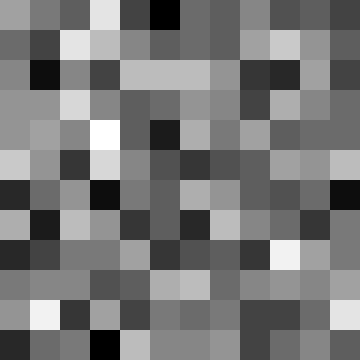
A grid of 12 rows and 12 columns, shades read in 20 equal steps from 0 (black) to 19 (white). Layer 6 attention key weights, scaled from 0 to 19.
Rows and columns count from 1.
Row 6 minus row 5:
4 -1 -6 -3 3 4 -9 -3 -5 5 3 6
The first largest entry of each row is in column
4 3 5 3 4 4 7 3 10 7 2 5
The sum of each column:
109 100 121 120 104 87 112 110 91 112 111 102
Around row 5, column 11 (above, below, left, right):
10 11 7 8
